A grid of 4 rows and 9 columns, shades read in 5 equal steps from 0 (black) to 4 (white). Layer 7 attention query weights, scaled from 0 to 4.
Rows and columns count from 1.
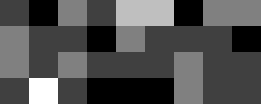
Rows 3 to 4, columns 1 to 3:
2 1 2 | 1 4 1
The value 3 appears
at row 1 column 5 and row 1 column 6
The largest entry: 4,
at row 4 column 2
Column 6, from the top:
3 1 1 0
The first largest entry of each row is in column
5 1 1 2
